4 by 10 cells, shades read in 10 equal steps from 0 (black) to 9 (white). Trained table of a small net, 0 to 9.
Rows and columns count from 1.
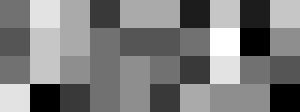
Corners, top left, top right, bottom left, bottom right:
4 7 8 0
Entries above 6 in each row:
3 2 2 1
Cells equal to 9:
1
